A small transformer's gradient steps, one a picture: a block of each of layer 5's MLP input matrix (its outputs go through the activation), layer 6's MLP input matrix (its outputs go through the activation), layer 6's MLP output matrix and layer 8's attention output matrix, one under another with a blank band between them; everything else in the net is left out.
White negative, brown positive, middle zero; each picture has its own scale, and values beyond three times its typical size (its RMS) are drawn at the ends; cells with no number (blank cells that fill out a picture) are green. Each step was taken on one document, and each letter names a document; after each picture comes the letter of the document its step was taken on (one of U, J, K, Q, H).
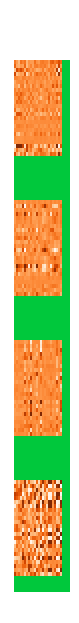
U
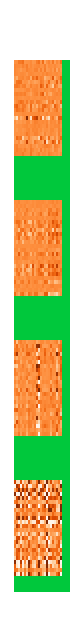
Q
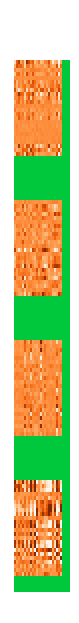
U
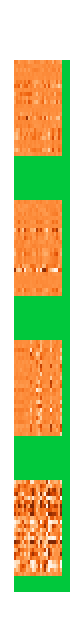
Q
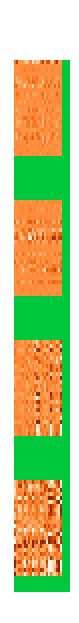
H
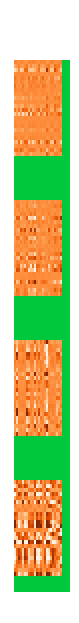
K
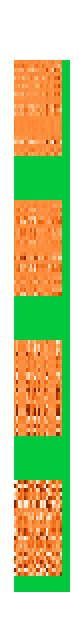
K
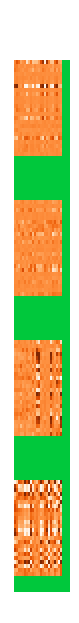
Q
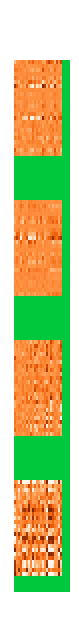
H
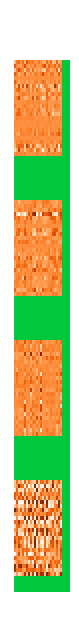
U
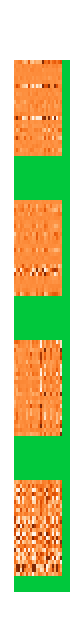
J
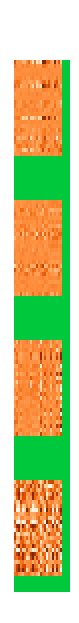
J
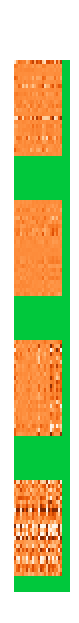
H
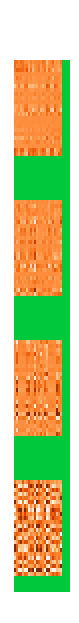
K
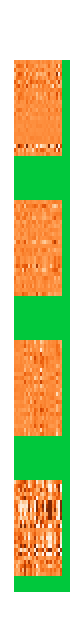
U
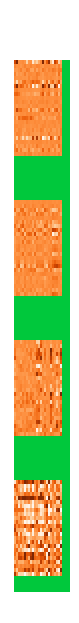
Q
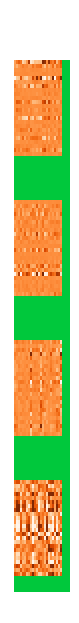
J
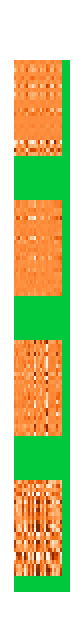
K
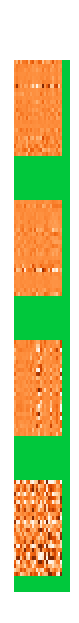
Q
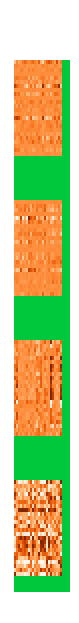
H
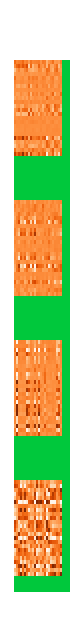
K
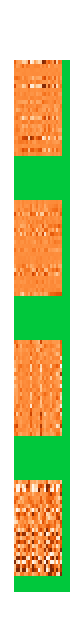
J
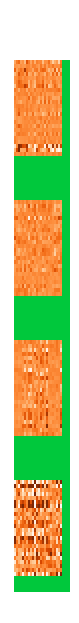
U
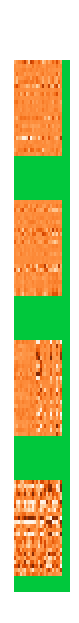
Q
